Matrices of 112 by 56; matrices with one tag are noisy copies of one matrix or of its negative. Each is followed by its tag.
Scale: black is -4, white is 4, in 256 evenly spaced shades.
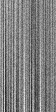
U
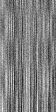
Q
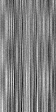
Q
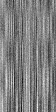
Q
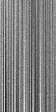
U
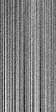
U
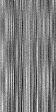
Q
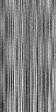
Q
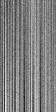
U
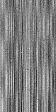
Q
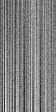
U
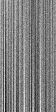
U
